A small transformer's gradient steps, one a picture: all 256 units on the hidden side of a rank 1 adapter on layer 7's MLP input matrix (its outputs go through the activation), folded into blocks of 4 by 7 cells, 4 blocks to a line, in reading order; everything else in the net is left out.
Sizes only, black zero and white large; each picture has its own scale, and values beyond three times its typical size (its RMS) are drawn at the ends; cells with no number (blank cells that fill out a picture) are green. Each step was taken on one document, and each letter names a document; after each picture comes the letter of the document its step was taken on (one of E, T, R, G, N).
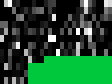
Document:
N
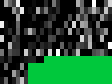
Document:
N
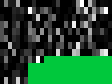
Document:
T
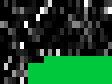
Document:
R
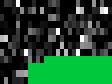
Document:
T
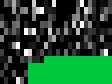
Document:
N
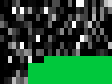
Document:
R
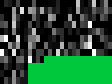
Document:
T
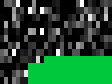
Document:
T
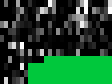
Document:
R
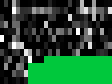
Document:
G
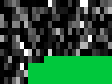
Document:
G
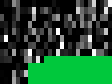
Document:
T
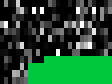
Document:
G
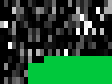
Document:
R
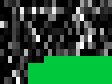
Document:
G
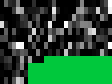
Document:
G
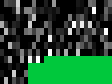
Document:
N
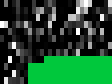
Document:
R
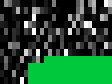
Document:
N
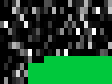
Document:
R
